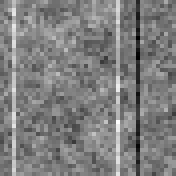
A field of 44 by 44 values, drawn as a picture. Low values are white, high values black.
Odd lines: columns 4, 30 and 35. Histogram: heavy tails on both sides. Grain: streaks running down.
